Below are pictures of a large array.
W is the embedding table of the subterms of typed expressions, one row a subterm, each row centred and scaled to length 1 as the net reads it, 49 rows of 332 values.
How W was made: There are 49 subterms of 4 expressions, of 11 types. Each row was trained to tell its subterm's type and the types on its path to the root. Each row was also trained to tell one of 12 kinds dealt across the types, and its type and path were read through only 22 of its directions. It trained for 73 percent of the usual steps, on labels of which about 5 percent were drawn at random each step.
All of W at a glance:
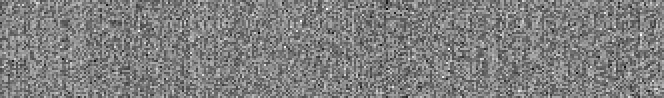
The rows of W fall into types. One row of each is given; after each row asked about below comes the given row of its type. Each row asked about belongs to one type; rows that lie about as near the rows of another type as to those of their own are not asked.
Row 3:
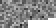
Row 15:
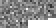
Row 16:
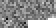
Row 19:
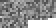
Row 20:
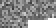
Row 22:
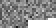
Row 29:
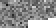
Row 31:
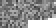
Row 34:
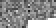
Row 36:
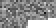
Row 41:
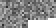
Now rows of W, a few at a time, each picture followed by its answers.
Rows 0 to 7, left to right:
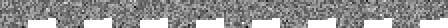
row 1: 29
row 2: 29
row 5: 20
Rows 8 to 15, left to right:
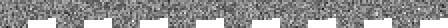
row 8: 16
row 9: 29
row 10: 31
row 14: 22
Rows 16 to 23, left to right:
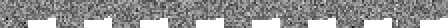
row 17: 15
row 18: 29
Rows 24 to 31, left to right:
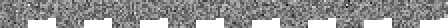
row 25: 19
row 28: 19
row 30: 41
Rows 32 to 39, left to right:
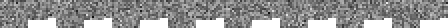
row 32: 36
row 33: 16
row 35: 36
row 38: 36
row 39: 22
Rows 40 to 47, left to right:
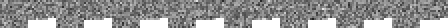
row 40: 15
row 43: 19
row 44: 22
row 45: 15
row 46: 36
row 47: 22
